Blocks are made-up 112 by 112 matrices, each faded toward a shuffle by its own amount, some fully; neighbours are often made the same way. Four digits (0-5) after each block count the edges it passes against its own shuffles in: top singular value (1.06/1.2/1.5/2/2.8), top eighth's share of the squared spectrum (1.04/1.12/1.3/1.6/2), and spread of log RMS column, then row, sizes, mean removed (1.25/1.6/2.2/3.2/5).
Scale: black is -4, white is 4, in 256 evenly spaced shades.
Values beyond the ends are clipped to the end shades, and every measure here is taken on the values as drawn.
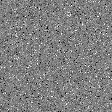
0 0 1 0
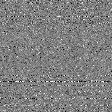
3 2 0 3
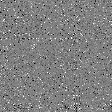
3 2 1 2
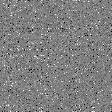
3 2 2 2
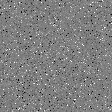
0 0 0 0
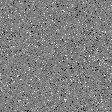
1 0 0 0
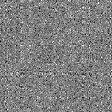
4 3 2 2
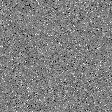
0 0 0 0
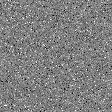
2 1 0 0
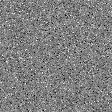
0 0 0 0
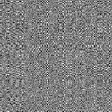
5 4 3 3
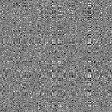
5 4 3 3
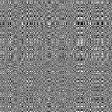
5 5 4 4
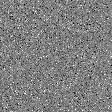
2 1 0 0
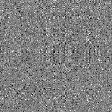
4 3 2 2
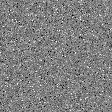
0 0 0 0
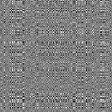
5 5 4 4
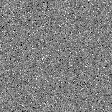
2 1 0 0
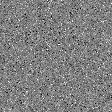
1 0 0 0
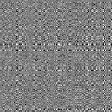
5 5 4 4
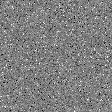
2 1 0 0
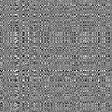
5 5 4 4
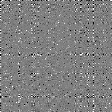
5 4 3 3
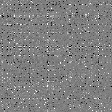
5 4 2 2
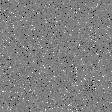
2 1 0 0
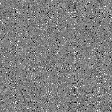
4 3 2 1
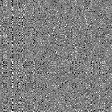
4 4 3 2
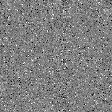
3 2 1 1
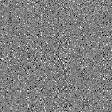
4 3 2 2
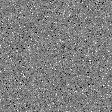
0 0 0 0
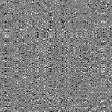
5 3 2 2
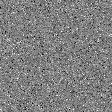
0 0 0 0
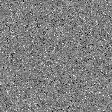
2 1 0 0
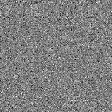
4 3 1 1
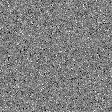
1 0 0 0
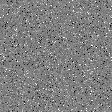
0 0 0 0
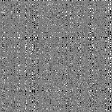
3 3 4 3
